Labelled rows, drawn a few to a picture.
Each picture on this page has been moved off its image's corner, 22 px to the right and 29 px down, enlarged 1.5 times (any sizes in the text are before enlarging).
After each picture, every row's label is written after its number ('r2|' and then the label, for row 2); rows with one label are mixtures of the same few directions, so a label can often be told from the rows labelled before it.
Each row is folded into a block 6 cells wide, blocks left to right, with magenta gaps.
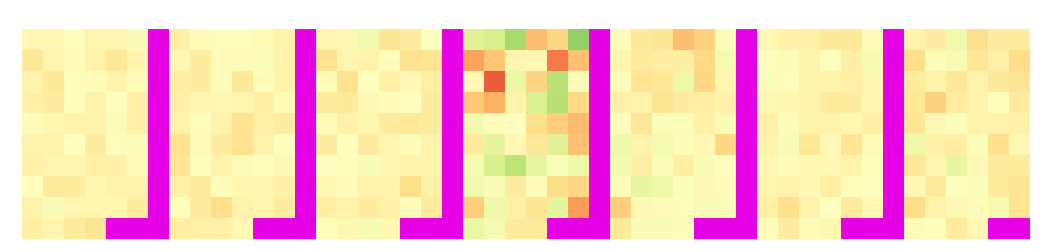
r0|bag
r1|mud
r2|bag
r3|bag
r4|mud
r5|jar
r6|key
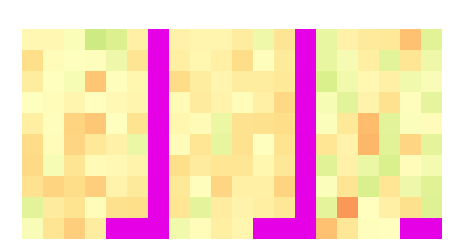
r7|mud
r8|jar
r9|jar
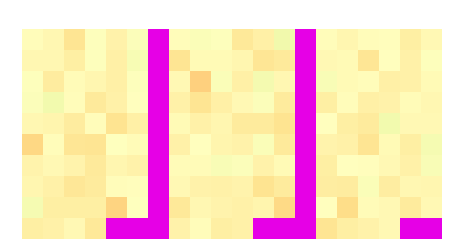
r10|key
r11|bag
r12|jar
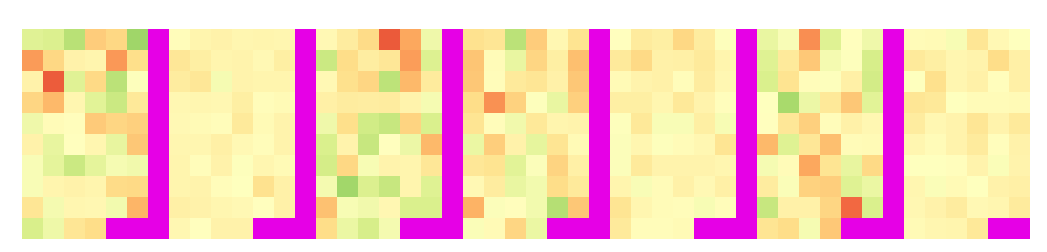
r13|bag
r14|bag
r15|mud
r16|key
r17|mud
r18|key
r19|bag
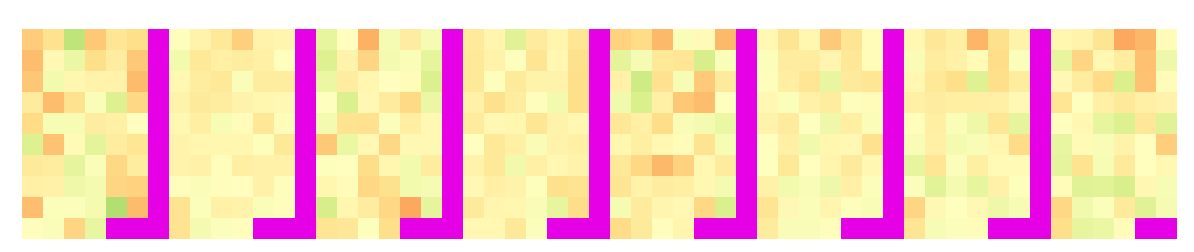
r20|key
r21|mud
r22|key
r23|key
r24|bag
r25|mud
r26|mud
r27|mud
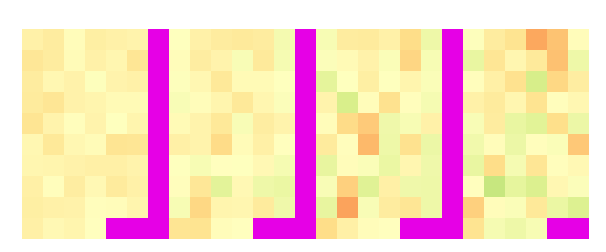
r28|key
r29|jar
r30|jar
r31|mud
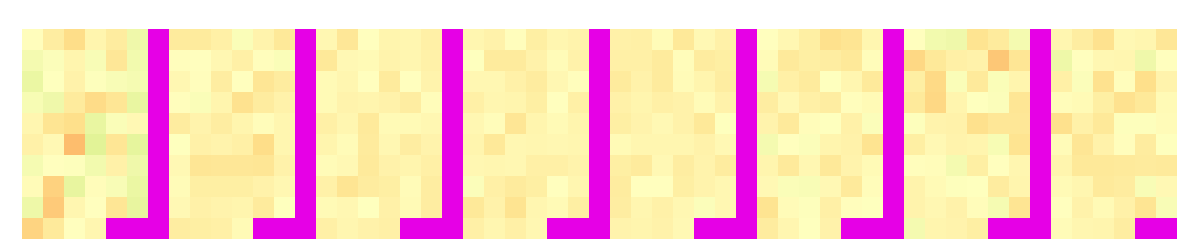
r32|jar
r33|bag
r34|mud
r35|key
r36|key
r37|mud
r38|bag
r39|bag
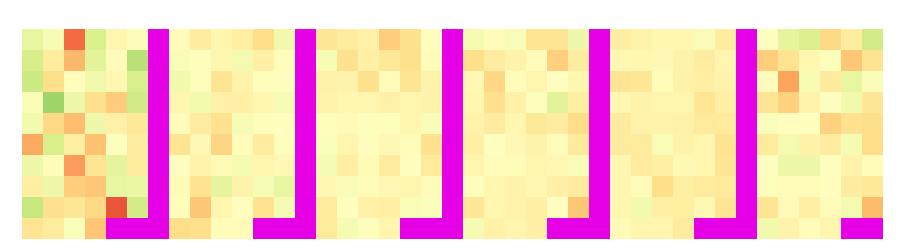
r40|key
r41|jar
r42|mud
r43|bag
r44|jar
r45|bag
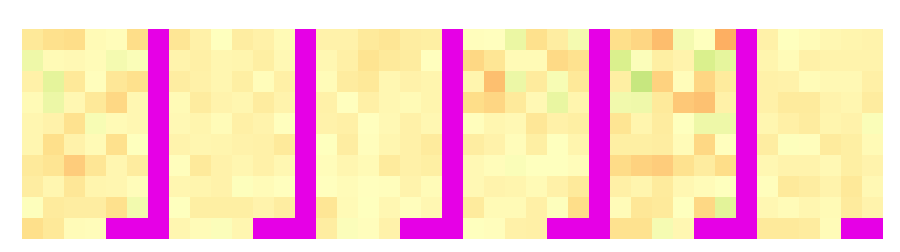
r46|bag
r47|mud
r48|mud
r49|bag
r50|bag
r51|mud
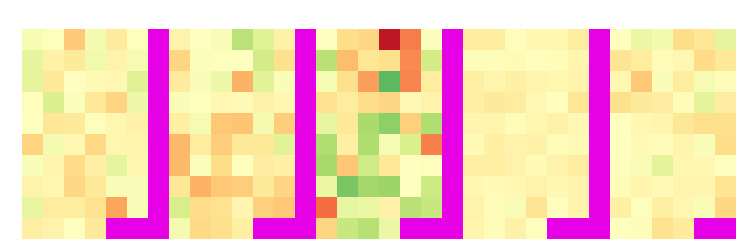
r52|key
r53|mud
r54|mud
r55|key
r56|bag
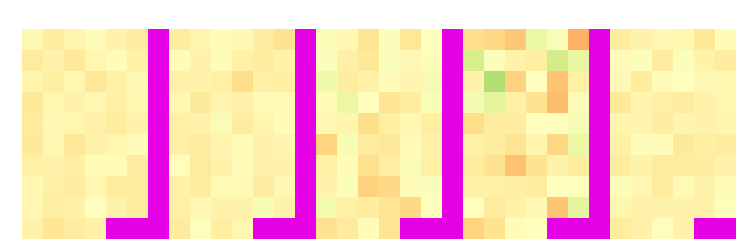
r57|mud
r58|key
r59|key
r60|bag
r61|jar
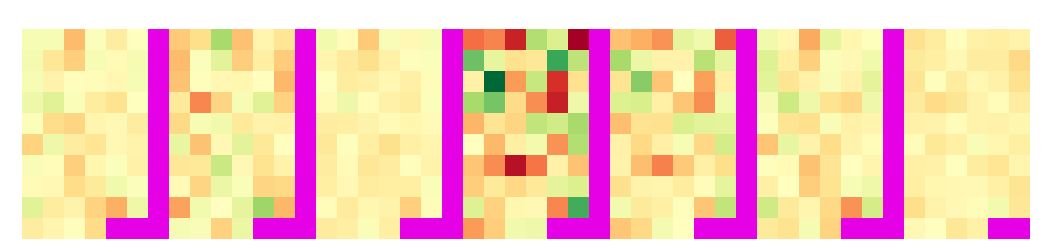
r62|key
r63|key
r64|key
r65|bag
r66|bag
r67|key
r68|key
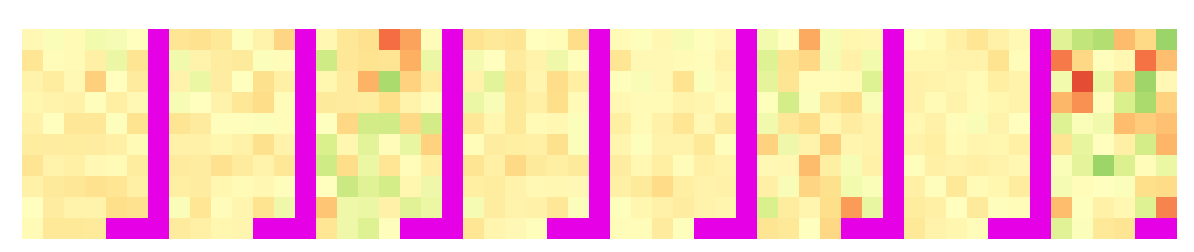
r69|mud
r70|bag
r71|mud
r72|bag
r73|mud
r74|key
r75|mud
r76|bag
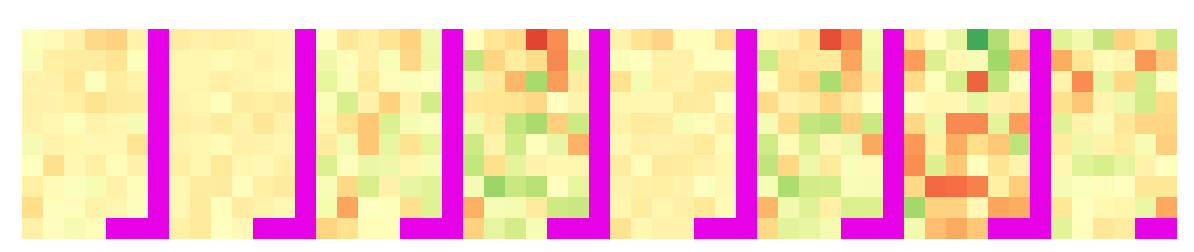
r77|mud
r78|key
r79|jar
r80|mud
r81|bag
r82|mud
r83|mud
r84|bag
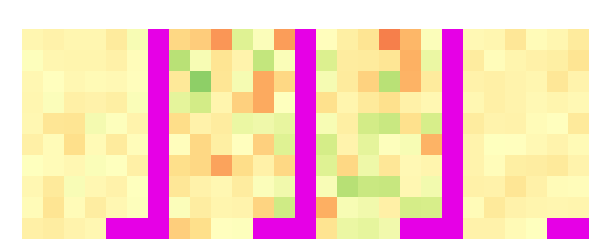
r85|jar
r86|bag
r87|mud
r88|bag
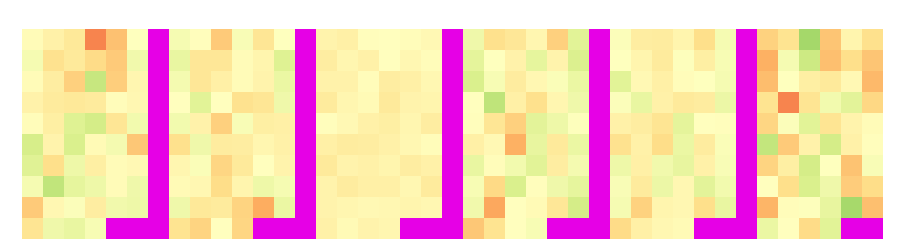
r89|mud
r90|key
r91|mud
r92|jar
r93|jar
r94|key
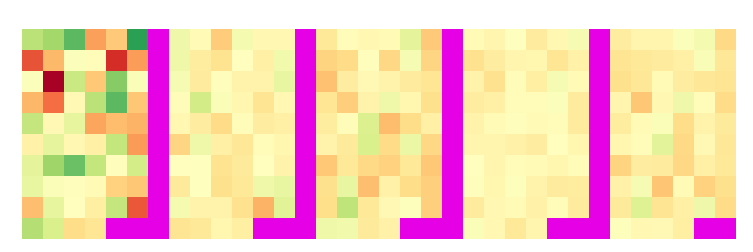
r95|bag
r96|key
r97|jar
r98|bag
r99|jar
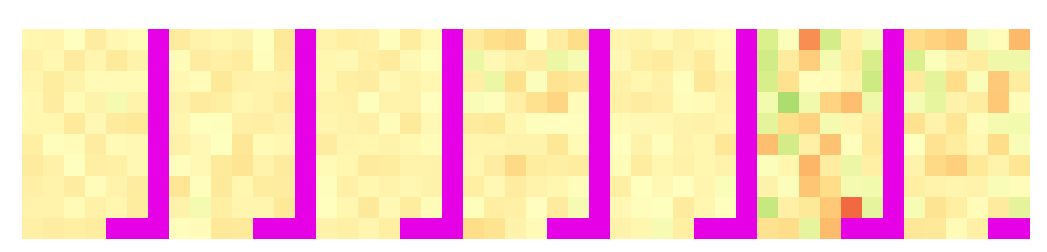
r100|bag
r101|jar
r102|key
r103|bag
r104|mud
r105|key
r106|bag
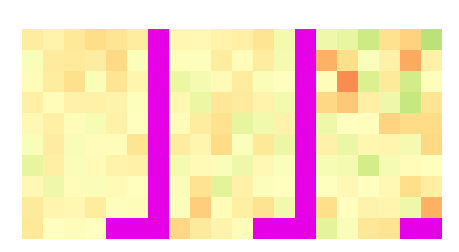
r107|mud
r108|jar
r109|bag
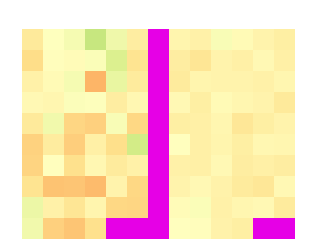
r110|mud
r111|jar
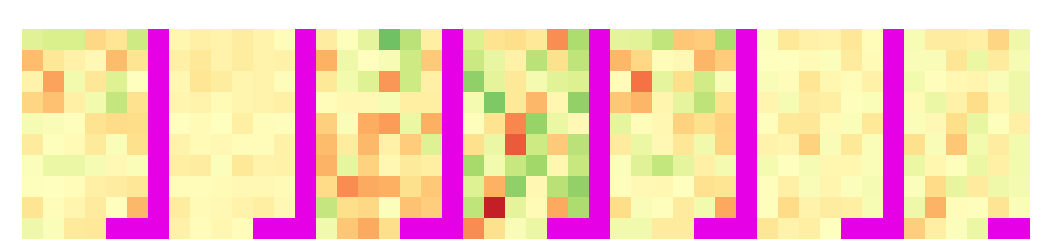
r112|bag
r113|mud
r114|mud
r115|jar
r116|bag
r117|jar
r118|jar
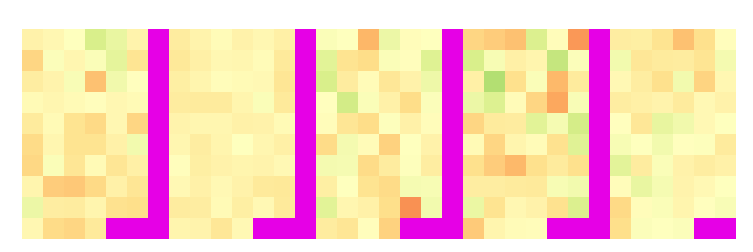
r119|mud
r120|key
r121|key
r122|bag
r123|mud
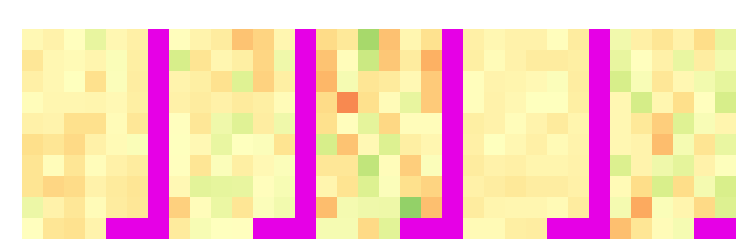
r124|mud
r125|mud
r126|key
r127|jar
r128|jar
